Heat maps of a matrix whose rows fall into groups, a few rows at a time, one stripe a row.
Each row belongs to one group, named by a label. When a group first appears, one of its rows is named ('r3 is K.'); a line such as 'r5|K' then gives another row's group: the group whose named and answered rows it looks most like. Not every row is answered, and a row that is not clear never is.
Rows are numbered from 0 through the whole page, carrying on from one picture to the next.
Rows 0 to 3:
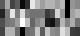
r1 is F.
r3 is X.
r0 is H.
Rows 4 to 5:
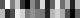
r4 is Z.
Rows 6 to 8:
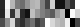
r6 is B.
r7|H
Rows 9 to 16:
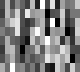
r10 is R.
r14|X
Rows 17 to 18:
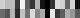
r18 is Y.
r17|F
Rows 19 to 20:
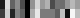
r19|H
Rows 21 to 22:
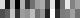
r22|Y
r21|Y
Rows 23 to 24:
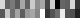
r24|R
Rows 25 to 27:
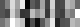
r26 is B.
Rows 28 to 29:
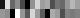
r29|Z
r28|H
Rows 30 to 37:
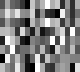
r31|R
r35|F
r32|H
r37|Z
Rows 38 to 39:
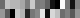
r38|R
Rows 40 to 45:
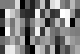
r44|Y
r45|B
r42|Z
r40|Z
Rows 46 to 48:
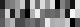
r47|H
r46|B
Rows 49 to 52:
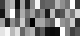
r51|F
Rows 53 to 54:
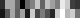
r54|F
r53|X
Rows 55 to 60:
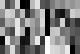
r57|R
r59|X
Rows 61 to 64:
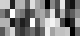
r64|X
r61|R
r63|H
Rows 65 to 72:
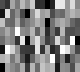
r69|F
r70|X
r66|H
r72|B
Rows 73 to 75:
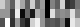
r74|Z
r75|H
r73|R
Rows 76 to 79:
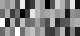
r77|H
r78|Y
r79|R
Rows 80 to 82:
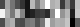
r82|X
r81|Z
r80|H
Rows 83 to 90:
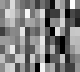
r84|R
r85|R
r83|F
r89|R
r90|B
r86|F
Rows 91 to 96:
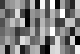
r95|F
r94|B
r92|Z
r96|Z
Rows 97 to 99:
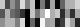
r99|Y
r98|H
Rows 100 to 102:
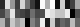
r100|B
